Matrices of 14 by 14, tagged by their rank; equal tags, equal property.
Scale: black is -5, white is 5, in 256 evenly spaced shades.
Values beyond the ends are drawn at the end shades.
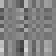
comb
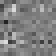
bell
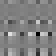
comb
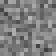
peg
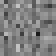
bell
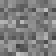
bell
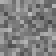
peg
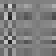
comb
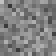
peg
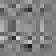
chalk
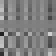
comb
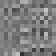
bell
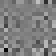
chalk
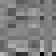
chalk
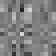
chalk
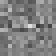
bell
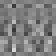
chalk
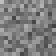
peg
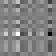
comb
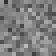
peg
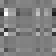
comb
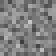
peg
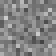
peg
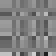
comb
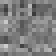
bell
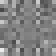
chalk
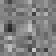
chalk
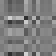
comb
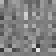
bell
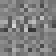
bell
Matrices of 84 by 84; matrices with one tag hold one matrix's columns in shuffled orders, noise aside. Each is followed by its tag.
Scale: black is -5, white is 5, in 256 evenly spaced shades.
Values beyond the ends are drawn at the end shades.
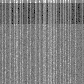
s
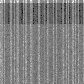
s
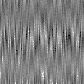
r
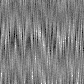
r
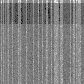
s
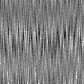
r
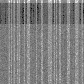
s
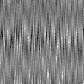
r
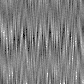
r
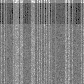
s
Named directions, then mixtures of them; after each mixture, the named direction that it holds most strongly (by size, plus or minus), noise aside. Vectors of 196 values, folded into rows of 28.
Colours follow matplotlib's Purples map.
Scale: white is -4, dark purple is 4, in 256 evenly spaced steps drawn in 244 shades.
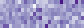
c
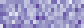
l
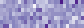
c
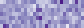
c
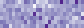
c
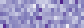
c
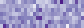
c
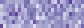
l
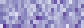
l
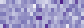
c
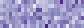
c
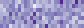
c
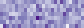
l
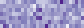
c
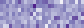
c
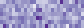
c
